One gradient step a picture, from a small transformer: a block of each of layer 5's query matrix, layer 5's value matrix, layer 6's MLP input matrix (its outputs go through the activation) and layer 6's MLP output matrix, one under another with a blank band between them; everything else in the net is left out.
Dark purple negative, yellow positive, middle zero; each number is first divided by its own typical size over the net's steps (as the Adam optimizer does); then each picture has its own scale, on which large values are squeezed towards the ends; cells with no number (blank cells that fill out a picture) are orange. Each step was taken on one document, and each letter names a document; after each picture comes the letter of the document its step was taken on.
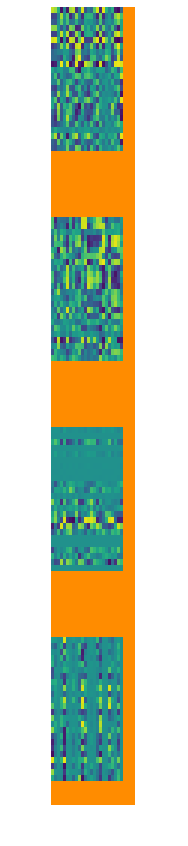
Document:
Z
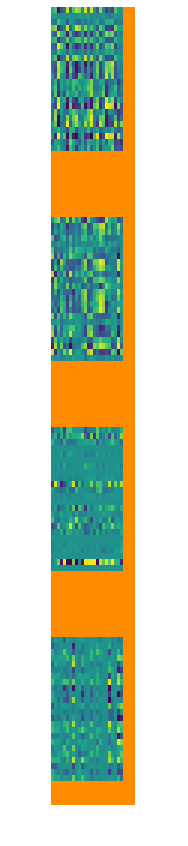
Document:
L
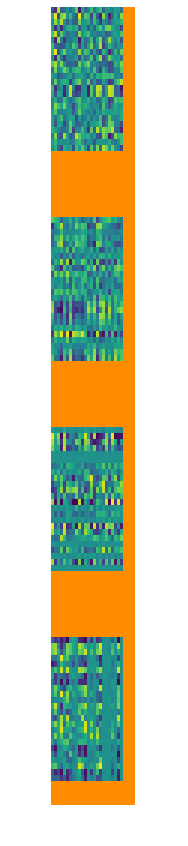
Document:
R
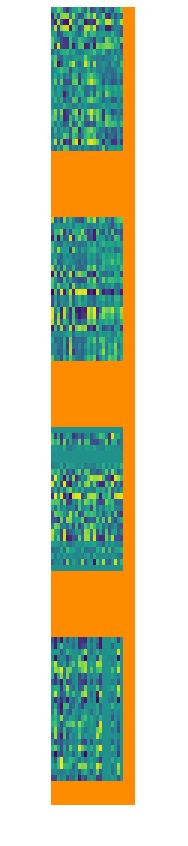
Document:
R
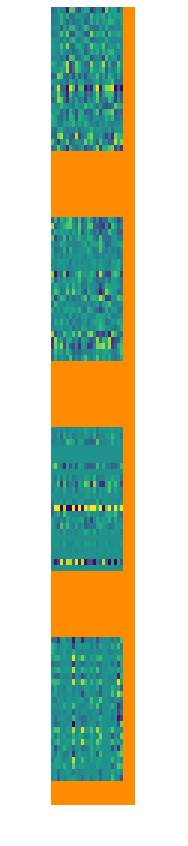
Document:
L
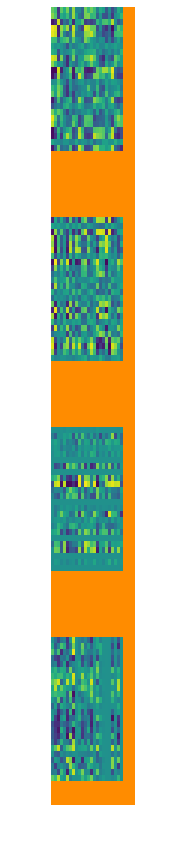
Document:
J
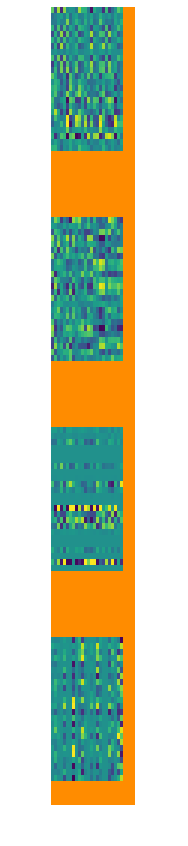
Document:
L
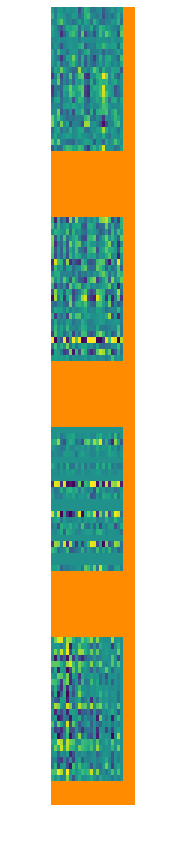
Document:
J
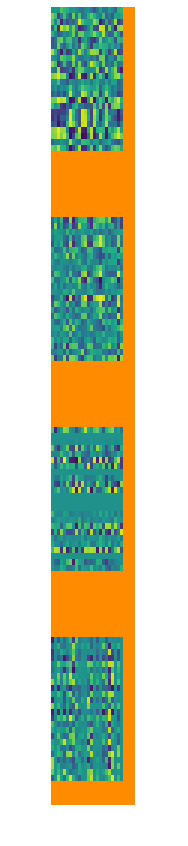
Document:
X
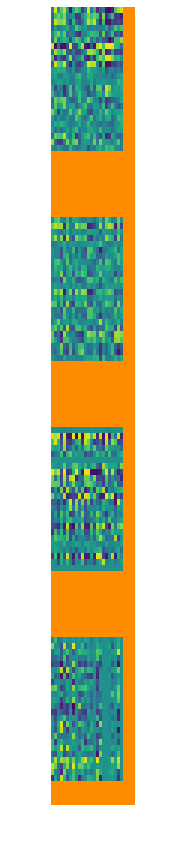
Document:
R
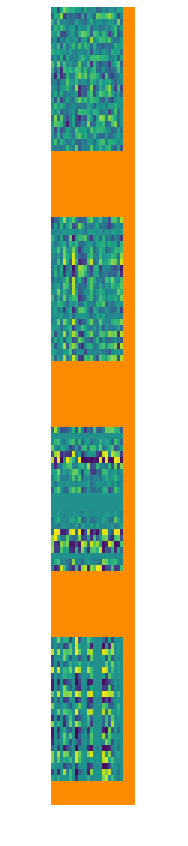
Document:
X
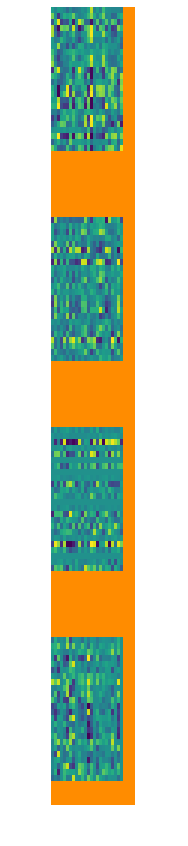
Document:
J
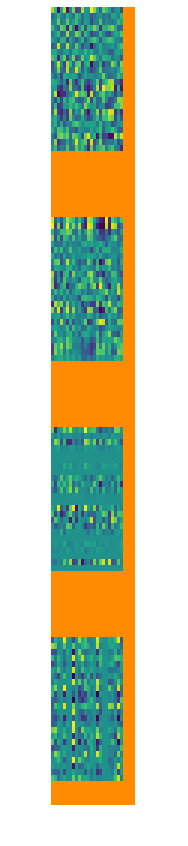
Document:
L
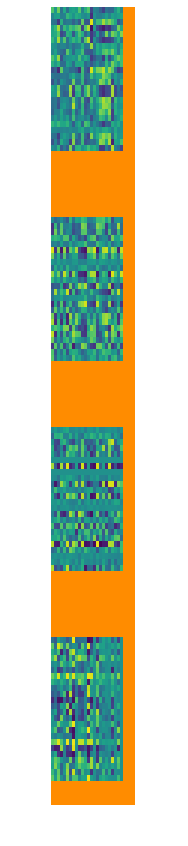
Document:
J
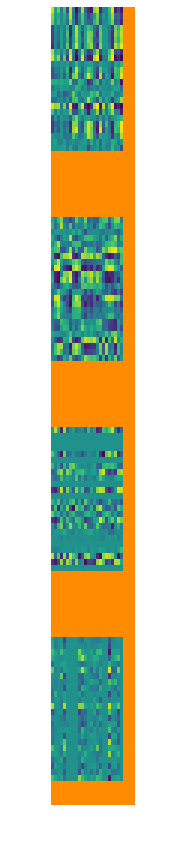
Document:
Z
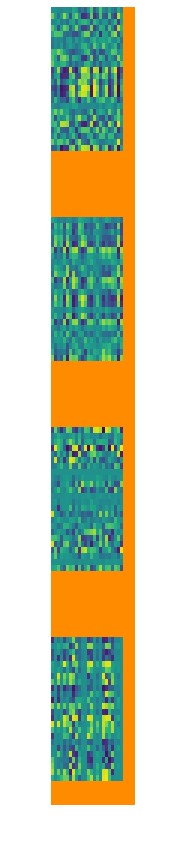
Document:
X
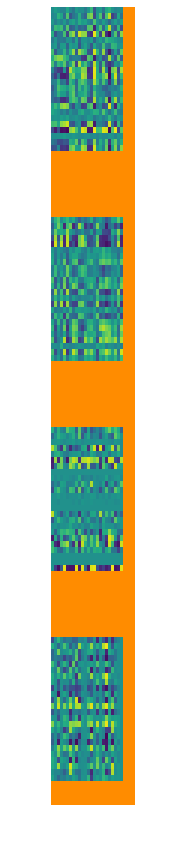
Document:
X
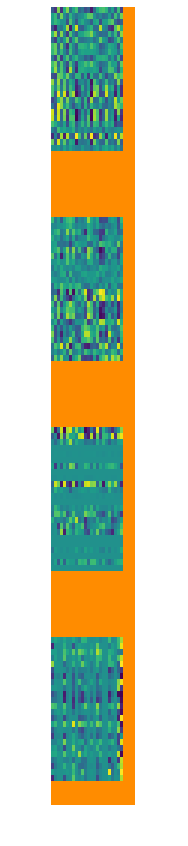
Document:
L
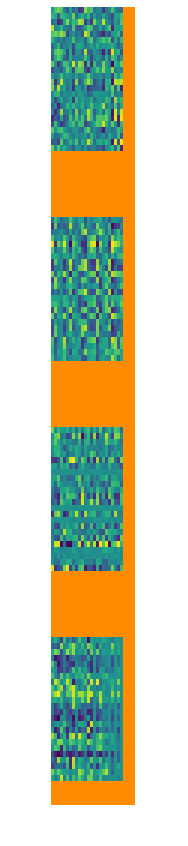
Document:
J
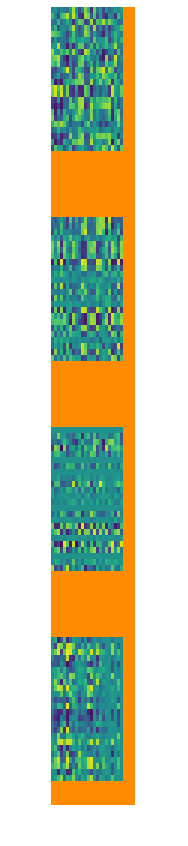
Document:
J
